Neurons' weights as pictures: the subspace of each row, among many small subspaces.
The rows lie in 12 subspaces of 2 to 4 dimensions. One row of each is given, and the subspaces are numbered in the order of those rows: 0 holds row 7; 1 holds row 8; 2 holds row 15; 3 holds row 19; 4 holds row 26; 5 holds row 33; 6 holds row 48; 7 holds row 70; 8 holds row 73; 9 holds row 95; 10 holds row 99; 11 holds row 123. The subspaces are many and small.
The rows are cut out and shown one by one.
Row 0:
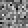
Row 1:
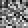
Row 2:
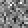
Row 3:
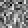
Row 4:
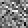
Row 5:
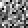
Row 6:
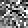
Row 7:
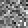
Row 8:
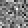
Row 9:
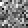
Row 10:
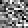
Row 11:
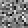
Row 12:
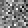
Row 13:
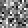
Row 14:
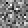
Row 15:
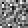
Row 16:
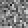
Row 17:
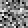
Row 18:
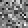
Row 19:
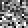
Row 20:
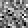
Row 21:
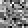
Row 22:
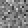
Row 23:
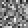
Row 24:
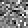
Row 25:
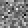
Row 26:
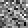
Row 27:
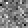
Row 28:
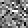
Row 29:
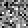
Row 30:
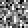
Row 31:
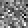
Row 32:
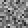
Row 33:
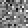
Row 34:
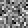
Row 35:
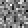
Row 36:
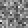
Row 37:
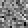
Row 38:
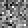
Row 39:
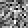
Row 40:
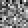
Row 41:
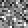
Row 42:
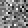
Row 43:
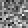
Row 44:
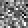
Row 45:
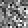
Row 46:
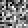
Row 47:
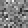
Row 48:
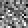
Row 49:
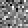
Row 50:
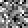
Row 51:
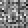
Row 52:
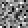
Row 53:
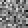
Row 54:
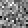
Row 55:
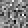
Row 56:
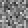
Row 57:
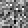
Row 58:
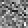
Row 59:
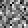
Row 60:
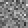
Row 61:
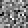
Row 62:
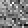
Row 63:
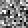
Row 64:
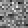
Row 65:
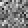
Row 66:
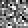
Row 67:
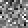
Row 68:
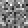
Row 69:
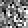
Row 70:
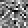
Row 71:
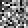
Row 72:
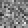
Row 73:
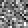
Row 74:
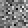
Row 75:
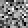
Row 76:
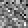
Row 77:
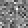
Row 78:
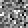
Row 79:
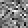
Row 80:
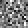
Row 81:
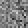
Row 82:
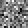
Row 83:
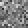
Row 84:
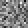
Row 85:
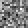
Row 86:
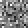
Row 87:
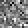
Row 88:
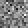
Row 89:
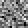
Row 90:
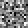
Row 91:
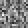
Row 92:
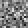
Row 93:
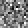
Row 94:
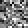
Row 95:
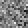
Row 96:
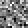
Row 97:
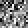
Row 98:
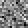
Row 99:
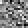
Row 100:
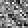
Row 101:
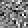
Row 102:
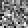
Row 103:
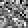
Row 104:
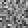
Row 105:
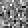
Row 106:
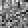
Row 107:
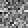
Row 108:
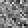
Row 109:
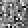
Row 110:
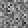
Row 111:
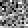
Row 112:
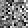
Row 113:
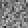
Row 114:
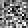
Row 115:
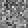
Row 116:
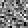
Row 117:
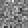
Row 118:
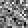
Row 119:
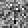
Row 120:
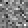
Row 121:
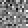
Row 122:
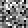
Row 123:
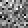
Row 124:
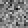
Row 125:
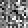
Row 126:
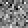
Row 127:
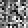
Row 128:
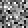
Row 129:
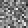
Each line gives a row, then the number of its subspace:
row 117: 3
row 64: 11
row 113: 2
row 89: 8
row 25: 6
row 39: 7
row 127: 9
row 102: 3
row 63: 0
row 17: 3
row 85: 3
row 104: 5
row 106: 2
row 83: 4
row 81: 9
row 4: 7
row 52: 2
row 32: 5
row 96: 4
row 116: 8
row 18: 11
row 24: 0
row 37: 8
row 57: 7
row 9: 4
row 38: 1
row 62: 11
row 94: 10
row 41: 8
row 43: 3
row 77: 1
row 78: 9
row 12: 5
